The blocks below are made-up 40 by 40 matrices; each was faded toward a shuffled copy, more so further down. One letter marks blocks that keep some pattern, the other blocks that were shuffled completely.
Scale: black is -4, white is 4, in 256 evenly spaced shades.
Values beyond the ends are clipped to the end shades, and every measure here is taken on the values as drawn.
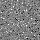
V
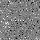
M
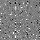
M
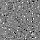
M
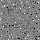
V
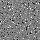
V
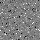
V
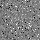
V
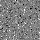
V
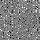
M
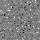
V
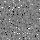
V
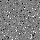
V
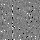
M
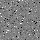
V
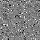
M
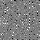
M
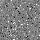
V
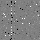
M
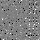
M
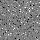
V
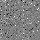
M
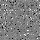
M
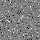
V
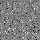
M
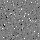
V
